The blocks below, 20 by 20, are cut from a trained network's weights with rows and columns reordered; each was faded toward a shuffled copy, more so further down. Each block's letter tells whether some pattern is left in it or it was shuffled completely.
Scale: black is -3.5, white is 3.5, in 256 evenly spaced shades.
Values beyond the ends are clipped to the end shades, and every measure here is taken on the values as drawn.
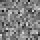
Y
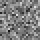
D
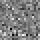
Y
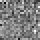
Y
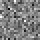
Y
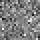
D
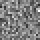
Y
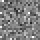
D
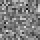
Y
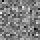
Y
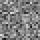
Y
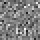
D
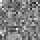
Y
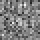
Y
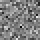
D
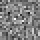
D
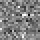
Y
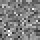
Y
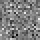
Y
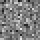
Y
